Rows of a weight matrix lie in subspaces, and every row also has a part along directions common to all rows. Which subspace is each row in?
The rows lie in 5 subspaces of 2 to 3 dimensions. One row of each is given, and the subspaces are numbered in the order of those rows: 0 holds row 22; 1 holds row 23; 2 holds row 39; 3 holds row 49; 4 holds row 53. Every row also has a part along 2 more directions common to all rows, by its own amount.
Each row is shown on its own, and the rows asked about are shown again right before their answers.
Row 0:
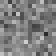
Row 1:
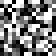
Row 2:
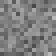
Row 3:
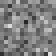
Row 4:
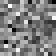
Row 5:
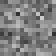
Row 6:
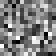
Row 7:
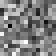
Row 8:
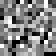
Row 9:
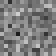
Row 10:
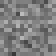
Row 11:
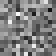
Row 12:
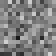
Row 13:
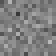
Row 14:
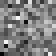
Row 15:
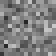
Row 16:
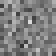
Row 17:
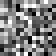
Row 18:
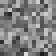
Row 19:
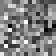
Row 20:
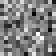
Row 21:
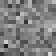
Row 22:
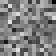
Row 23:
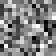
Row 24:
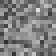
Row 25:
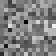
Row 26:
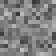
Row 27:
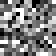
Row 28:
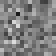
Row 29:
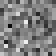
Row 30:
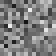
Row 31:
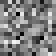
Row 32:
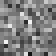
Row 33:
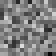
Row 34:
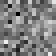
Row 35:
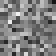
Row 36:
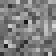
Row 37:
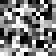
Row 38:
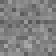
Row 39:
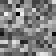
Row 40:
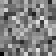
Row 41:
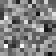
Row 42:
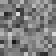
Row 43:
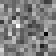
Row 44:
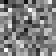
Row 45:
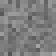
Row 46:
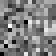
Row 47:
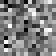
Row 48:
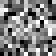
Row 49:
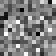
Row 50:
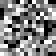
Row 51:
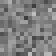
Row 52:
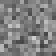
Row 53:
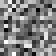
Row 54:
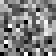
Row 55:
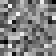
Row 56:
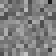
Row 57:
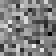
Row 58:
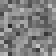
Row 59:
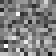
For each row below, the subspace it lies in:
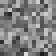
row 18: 2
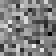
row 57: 0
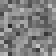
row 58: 4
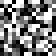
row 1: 2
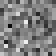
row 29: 4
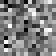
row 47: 3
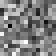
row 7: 4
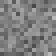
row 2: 0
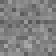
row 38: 4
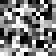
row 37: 2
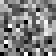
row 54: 4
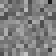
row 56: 3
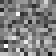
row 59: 4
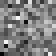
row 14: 3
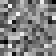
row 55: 0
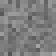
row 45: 4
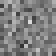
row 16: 3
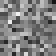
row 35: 0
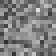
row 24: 4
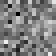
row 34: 0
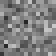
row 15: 1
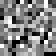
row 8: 1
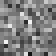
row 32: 0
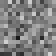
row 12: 2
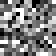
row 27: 2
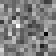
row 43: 1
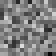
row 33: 1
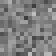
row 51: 0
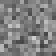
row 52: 1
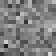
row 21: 2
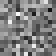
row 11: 0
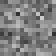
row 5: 2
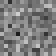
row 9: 4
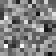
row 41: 1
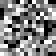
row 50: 1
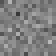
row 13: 4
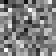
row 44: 3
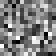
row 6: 1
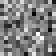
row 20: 3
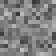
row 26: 2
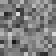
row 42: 2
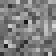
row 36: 3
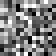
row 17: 0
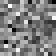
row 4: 0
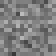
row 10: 4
